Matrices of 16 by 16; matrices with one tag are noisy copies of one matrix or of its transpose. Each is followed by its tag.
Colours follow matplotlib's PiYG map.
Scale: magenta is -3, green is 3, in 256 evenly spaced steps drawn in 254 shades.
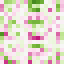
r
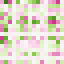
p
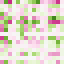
p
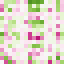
r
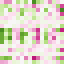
r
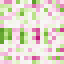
r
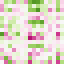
r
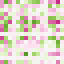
p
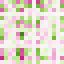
p
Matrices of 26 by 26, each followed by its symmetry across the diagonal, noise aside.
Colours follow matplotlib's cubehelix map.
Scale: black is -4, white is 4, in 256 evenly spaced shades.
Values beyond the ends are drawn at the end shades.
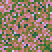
symmetric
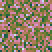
neither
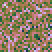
symmetric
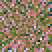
antisymmetric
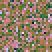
antisymmetric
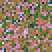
antisymmetric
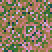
symmetric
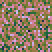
neither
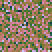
antisymmetric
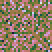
antisymmetric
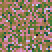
antisymmetric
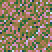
symmetric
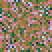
antisymmetric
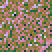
symmetric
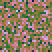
neither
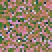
neither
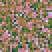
antisymmetric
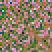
antisymmetric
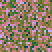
neither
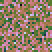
neither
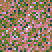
symmetric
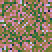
symmetric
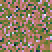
antisymmetric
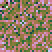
symmetric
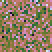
neither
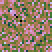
symmetric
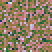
neither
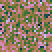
neither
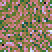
symmetric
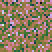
neither
